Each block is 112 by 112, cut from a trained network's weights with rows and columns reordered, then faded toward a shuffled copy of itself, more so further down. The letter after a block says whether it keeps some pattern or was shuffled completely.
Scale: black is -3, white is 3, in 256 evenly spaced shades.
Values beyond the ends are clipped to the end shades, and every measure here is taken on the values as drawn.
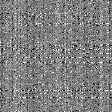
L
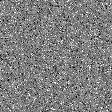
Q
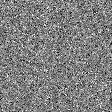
Q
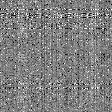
L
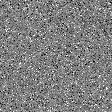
Q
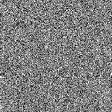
L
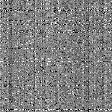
L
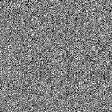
L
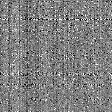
L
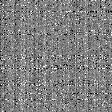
L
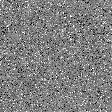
Q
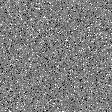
Q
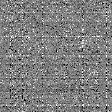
L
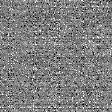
L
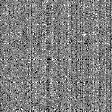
L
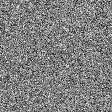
Q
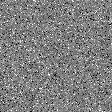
Q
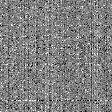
L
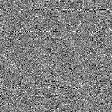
L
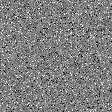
Q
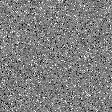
Q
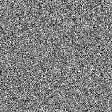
L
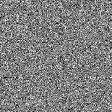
L
